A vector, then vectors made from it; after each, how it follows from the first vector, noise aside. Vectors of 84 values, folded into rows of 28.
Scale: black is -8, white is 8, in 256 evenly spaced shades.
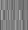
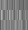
copied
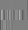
partly zeroed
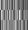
scaled up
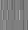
partly zeroed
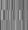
copied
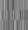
wrapped around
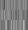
wrapped around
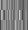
scaled up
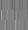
partly zeroed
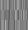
wrapped around
